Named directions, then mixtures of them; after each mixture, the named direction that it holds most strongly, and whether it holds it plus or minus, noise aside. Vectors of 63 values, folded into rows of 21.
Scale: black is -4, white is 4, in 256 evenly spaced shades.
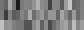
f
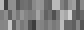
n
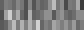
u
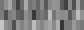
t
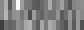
f, minus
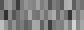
f, plus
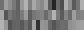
u, minus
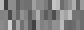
n, plus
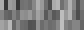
n, plus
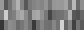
t, minus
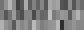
t, plus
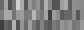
t, minus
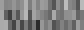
u, minus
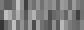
t, minus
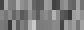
n, minus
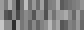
t, plus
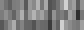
t, minus
